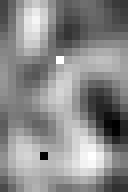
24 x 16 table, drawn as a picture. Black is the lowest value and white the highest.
Roughest part: bottom right. Lone odd cells: 2, 1 higher and 1 lower than their neighbours. Mirror symmetry: none. Ninth with the lowest average: middle right. Histogram: bell-shaped.
